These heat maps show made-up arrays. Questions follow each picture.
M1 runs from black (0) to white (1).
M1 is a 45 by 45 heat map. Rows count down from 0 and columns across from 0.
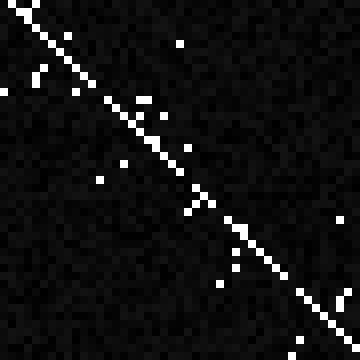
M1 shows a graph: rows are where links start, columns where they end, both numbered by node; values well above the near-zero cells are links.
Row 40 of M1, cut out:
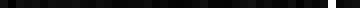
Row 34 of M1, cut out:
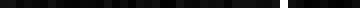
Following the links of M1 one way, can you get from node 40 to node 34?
no
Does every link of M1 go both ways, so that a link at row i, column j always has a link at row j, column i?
no
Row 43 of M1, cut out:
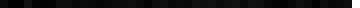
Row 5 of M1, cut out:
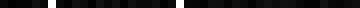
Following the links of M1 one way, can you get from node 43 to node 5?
no
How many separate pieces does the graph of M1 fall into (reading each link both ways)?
2
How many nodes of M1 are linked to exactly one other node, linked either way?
0
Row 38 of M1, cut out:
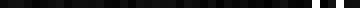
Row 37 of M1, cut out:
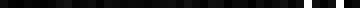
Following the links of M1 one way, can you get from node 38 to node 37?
yes
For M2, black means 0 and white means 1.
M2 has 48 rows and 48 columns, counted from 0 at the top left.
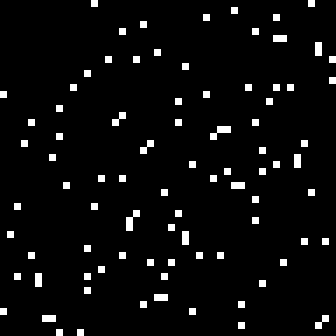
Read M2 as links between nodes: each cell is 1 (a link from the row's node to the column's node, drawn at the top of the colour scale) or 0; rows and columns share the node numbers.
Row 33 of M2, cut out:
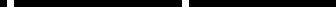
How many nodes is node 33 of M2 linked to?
2
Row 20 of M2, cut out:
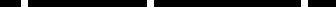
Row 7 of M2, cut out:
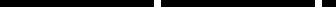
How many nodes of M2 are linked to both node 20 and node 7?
0
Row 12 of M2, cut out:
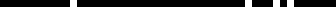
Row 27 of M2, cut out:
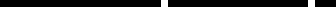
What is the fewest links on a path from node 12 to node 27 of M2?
3
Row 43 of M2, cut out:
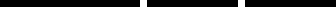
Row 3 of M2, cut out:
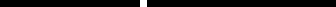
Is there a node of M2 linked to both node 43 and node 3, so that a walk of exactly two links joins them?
yes
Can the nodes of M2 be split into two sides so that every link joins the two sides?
no
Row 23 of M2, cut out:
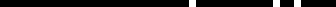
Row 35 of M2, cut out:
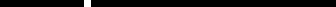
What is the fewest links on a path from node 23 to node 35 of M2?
3
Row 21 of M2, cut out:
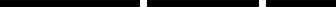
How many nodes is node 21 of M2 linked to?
2
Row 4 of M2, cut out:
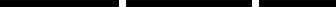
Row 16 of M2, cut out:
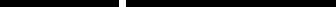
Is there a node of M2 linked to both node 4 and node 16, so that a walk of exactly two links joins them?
yes
